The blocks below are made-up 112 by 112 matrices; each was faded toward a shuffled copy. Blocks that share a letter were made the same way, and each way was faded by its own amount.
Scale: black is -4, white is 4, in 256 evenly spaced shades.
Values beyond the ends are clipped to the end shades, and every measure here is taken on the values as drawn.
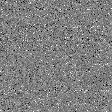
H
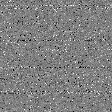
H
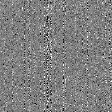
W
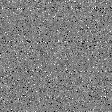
H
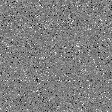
H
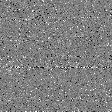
H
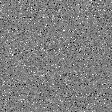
H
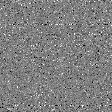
H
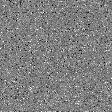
H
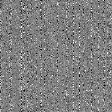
W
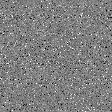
H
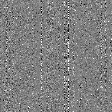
W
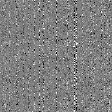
W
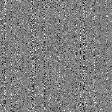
W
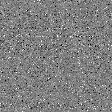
H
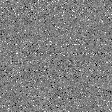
H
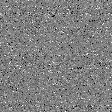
H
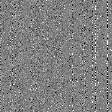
W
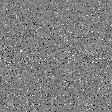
H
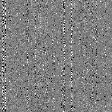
W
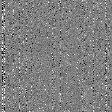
W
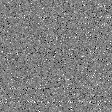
H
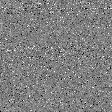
H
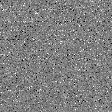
H
